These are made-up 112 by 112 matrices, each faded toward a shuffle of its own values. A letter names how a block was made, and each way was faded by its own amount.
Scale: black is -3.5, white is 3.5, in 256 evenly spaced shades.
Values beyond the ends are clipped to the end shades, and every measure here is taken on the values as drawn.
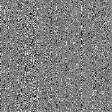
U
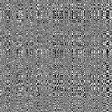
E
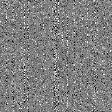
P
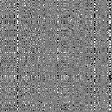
E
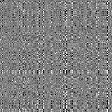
E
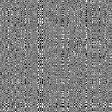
E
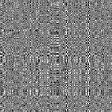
E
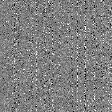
P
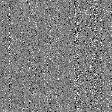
P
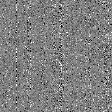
P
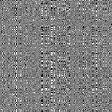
E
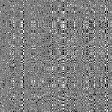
E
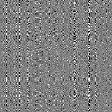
E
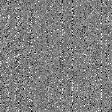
P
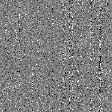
P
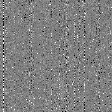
U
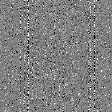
U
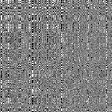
E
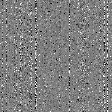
U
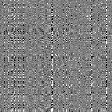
E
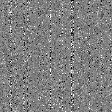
P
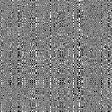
E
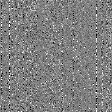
U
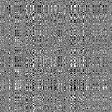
E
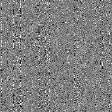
U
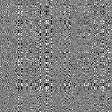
E
